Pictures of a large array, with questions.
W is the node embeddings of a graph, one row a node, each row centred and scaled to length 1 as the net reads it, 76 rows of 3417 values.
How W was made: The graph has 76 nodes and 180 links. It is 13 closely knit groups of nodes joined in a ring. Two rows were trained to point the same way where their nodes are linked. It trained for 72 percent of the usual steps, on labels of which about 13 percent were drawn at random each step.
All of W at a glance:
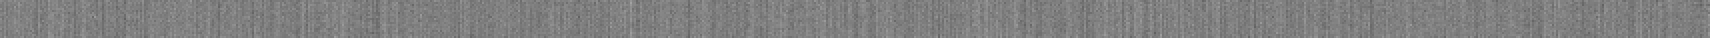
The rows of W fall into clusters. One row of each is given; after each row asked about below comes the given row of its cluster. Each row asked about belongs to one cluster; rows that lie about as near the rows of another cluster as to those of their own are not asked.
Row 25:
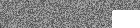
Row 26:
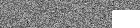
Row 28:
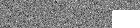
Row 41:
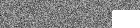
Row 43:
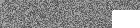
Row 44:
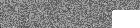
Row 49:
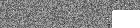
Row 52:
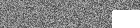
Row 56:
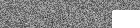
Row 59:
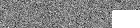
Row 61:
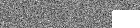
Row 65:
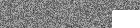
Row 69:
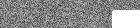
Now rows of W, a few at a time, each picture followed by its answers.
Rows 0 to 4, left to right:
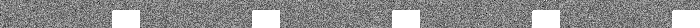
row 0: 61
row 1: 65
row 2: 65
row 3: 44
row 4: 41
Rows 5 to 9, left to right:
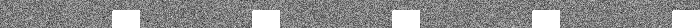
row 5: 28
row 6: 61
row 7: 43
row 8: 65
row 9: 41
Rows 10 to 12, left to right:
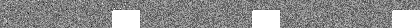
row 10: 49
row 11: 49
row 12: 59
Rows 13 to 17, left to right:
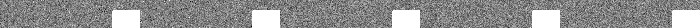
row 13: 52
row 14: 43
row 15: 41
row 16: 59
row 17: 25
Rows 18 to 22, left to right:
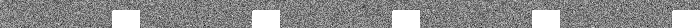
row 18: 43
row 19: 44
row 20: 49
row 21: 56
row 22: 49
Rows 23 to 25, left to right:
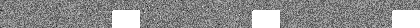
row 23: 49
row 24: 69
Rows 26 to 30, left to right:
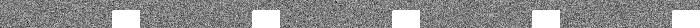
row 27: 41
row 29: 65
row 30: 26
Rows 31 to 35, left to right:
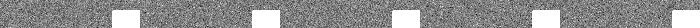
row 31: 25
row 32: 69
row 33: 28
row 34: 52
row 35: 28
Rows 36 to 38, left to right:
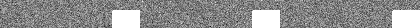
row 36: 26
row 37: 26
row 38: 56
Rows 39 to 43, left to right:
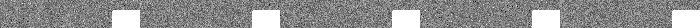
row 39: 44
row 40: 49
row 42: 43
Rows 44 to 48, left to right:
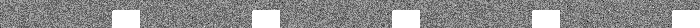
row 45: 52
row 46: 25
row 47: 26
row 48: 65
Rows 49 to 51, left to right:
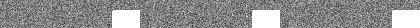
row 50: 25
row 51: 25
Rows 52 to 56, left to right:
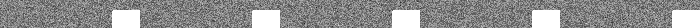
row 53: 26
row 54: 44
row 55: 25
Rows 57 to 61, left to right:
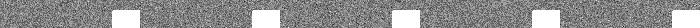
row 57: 69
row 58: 44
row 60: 41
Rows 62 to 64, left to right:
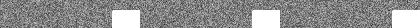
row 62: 59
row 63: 69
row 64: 56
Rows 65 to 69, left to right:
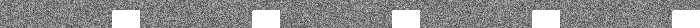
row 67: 26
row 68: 41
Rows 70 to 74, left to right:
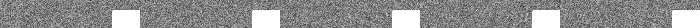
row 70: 65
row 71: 59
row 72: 59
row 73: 41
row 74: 59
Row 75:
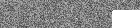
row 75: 44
